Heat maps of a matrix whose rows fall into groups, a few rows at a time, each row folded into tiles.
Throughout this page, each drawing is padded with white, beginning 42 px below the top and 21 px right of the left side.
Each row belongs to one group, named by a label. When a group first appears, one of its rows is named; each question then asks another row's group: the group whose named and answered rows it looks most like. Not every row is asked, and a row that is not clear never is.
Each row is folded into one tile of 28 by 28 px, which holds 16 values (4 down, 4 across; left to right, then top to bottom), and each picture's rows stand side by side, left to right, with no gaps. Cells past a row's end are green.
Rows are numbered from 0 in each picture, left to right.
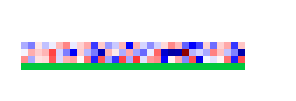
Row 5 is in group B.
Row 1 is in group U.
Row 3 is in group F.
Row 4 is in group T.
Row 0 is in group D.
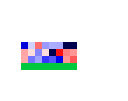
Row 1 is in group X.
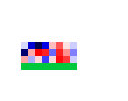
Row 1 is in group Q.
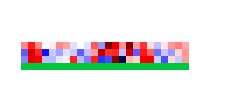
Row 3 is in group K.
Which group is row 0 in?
Q
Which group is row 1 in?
U
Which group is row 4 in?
Q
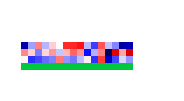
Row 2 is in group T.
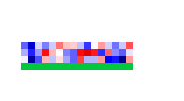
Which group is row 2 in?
D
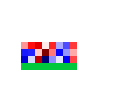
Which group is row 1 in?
T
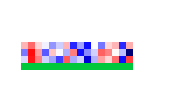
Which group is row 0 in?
Q
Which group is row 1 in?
F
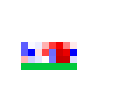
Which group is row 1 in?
Q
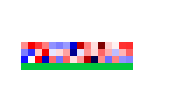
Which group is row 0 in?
B
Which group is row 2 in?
K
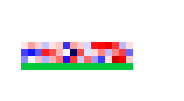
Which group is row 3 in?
Q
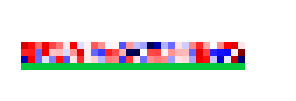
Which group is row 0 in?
K
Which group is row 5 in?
D
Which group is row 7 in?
B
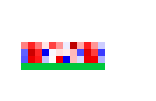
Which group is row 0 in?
Q
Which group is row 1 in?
K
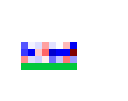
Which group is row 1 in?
B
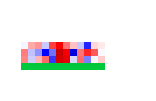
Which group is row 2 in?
D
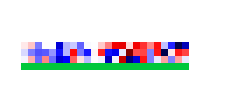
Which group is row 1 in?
T
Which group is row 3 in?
B
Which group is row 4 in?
K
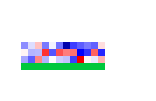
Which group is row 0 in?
F
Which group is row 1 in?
X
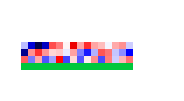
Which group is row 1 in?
K
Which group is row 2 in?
B
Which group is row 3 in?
U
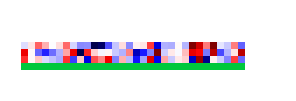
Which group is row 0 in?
U
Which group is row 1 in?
B
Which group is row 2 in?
X
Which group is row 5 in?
D
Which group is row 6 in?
K
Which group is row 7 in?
B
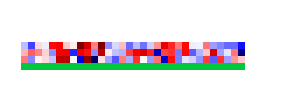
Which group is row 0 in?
D
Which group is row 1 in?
Q
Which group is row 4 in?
D
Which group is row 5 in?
K
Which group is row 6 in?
B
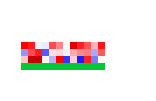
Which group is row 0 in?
Q
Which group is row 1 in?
K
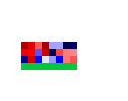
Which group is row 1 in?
X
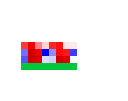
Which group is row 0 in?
Q
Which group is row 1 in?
Q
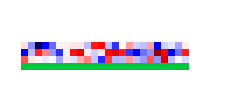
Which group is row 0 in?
X
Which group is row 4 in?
B
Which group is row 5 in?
T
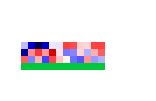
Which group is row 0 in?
X
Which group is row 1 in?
U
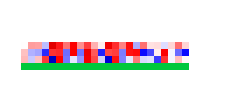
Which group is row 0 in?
U
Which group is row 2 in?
Q
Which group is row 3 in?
K
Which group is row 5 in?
U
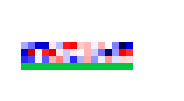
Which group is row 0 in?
X
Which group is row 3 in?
X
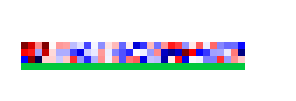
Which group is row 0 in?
K
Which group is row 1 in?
U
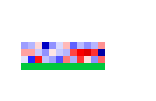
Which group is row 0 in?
F
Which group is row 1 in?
F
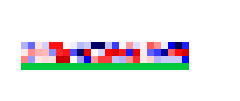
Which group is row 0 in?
D
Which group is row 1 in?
Q
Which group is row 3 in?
D
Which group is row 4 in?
U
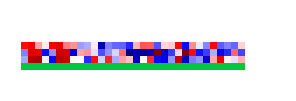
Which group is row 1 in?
Q
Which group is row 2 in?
F
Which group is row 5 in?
B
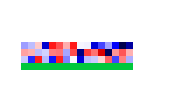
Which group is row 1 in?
K
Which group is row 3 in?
X
